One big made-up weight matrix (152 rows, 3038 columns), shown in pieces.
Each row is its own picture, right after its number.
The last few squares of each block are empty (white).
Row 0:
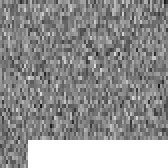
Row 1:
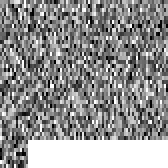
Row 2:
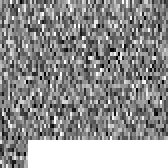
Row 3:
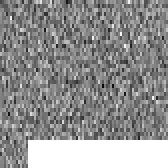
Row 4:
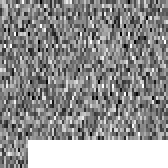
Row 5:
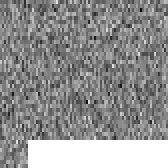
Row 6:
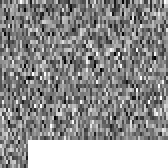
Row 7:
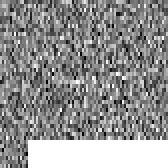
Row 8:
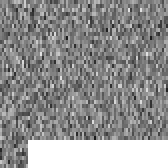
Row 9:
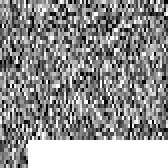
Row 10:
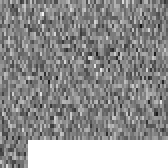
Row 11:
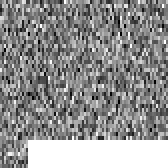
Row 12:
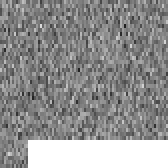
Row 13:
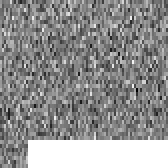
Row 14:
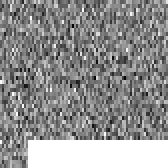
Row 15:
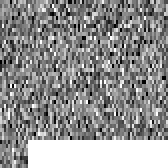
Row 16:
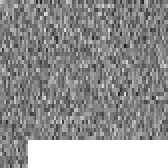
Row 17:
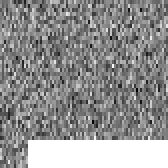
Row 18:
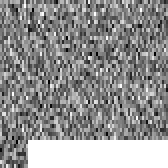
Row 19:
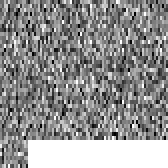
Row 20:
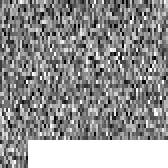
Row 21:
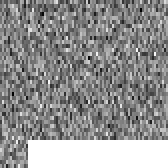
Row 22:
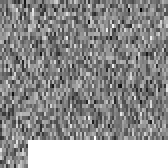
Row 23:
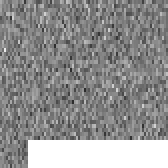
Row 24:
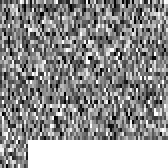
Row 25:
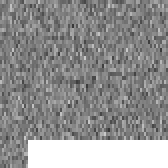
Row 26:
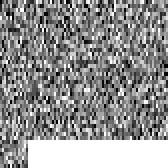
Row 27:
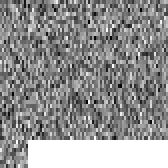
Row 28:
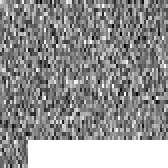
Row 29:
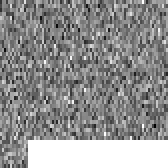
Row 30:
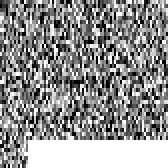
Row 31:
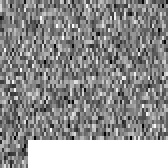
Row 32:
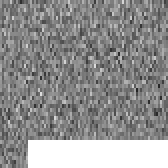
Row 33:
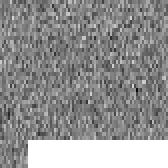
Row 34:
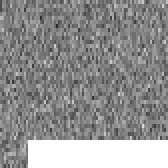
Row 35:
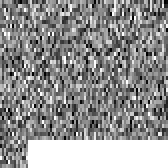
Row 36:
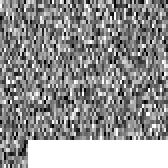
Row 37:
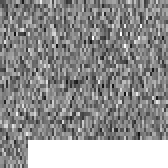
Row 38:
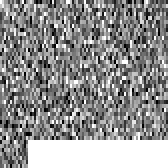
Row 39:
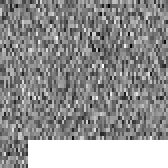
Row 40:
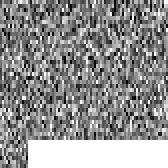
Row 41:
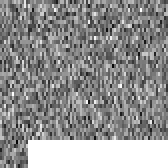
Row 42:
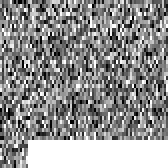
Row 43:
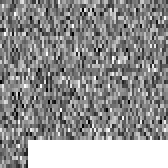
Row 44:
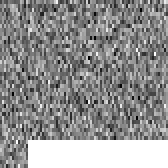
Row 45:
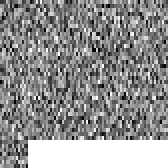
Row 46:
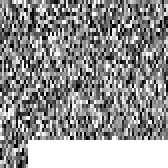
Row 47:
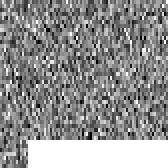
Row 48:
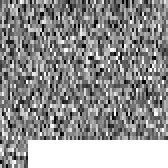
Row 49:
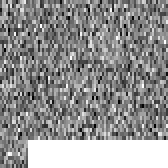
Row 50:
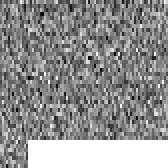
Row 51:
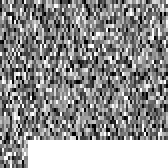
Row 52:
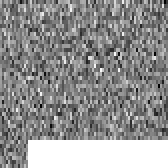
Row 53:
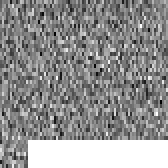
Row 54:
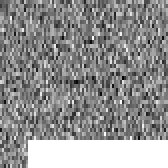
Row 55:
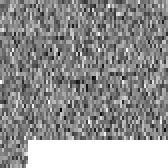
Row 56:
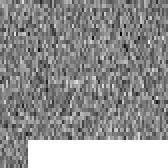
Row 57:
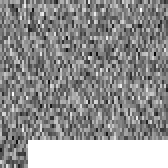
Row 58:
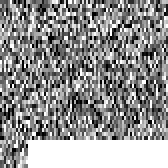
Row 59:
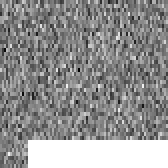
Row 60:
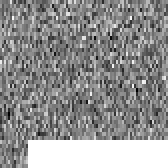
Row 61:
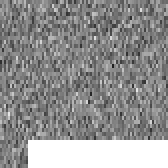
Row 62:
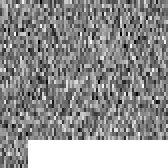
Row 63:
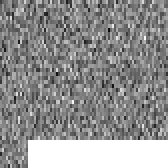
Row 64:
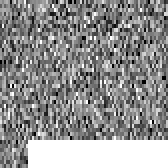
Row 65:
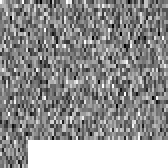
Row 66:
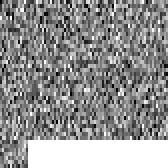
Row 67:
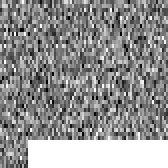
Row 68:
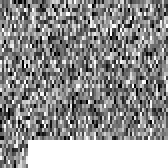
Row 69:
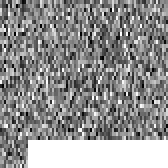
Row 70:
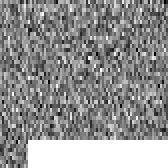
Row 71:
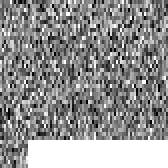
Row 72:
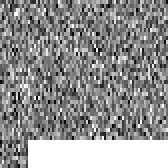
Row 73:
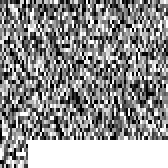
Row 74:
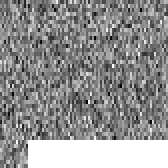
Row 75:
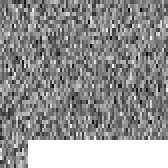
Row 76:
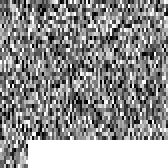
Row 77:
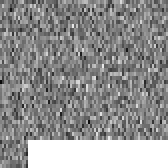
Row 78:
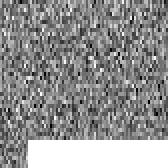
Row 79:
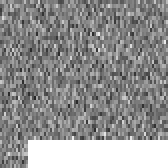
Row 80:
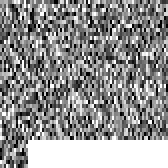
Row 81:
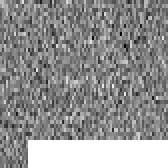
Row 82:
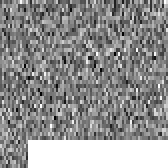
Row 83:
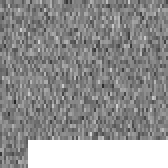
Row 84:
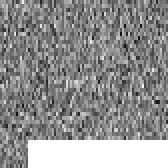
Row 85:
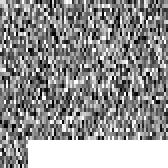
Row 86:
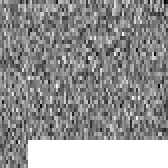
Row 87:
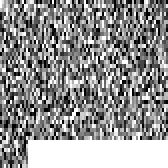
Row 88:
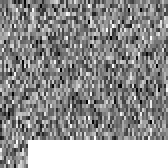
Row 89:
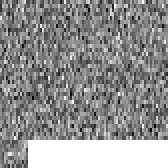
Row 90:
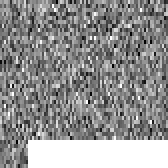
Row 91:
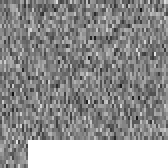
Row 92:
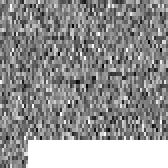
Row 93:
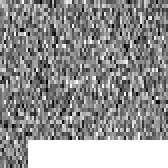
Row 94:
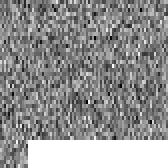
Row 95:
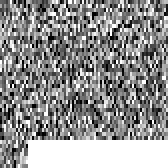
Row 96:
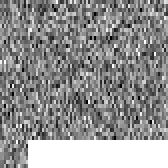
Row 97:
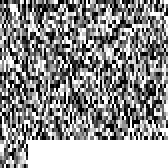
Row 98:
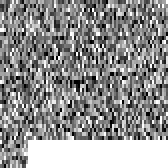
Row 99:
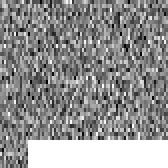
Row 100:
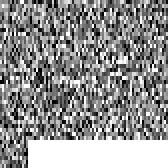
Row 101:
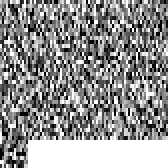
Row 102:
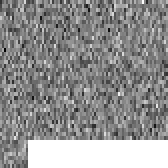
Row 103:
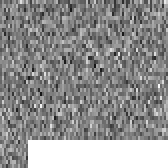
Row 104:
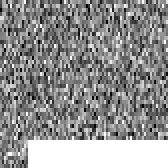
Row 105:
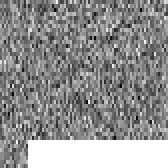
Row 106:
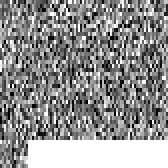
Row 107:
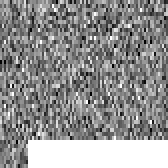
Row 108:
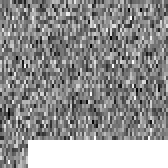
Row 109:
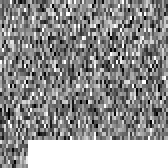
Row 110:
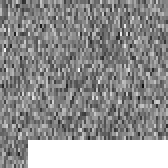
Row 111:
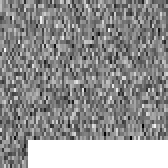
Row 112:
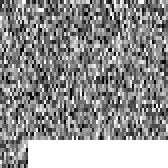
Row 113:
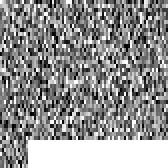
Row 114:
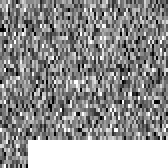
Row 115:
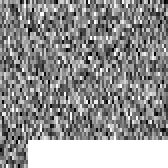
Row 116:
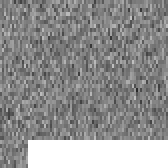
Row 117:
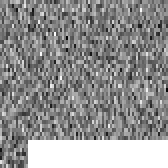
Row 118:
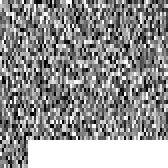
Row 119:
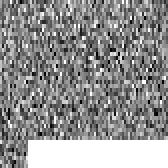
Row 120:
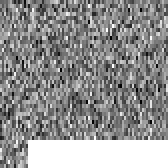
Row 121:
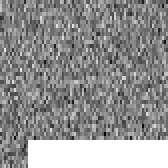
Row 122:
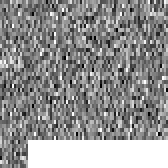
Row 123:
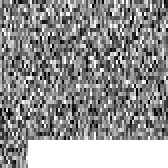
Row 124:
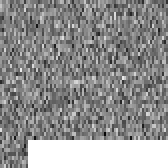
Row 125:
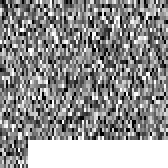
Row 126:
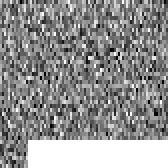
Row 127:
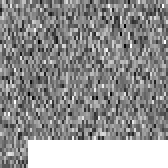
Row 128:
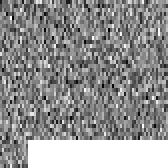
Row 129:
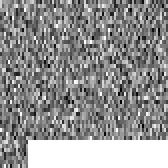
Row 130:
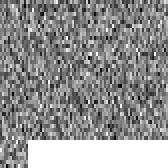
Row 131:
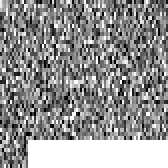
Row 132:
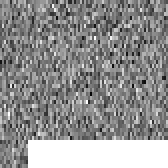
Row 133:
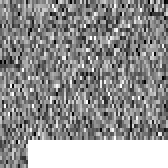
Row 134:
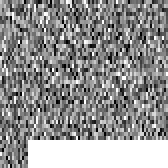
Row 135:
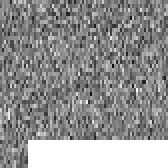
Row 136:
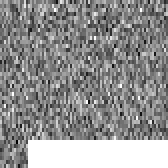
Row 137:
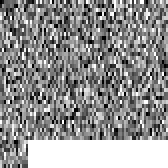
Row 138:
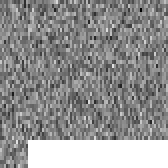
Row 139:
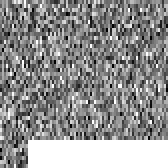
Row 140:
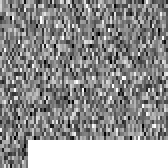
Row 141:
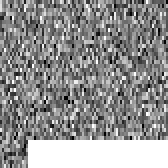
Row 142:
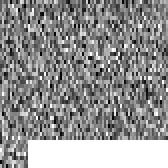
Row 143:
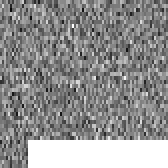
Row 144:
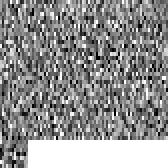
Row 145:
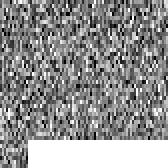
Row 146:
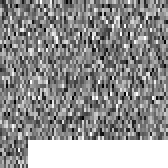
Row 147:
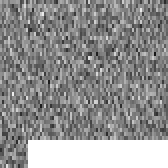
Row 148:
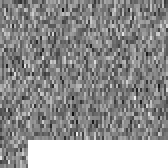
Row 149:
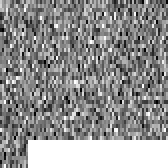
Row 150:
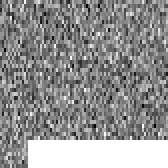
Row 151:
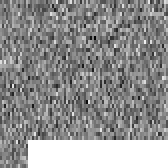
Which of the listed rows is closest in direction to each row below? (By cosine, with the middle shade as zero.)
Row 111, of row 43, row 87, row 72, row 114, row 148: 87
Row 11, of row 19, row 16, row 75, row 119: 19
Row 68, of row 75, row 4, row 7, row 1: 75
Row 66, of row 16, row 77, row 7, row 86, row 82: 77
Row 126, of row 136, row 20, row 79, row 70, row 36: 70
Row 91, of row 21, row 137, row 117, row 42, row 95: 21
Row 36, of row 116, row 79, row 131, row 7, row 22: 131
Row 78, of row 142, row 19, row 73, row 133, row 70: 70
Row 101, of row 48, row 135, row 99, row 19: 135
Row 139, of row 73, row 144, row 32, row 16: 144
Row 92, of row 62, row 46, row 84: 46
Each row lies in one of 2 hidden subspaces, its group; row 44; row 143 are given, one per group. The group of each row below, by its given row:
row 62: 143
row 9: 44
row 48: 44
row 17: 44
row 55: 143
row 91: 44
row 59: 143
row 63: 143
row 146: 143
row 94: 44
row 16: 143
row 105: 44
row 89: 143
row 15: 44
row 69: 143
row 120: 44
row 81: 143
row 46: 44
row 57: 44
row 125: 143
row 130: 44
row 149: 143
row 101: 44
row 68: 44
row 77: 143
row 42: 44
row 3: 143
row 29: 143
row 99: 143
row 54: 143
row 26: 143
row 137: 143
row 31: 143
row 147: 44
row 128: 143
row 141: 143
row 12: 143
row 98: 143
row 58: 44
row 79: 143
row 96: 44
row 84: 143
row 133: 44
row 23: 143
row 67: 143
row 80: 44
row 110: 143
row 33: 44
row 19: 143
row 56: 143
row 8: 44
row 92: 143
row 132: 44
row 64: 44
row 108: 44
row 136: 44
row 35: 44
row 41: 44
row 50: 44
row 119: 44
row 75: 44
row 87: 143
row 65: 143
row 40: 44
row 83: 143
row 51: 143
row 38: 143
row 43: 143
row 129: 143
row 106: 44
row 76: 44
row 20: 44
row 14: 143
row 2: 44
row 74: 44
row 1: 44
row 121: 143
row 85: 143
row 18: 44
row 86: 44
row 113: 143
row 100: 143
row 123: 44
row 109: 44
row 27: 44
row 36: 143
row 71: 44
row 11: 143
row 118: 143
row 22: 44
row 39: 143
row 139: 44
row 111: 143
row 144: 44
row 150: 143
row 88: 44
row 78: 44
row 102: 143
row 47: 143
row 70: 44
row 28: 143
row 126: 44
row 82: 44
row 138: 44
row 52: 44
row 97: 44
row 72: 143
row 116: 44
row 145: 44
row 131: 143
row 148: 44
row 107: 44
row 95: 44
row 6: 44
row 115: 44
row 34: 143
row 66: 143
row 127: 143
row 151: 44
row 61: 44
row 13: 44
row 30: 143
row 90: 44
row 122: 44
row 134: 143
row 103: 44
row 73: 44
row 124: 143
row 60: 44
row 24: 44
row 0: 44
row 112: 143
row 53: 44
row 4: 143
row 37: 143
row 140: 143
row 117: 44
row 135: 44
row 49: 143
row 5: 44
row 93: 143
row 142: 44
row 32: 44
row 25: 143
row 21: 44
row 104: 143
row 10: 44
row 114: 143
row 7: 143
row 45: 143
